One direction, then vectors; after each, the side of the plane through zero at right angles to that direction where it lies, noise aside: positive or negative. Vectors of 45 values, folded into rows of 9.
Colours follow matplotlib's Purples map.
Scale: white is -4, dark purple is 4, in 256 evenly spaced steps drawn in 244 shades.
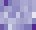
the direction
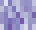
negative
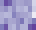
positive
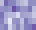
positive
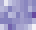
negative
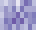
negative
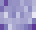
positive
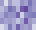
negative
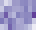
negative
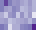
positive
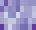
positive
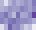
negative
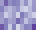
positive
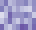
positive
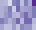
negative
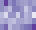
positive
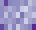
positive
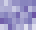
negative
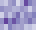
negative
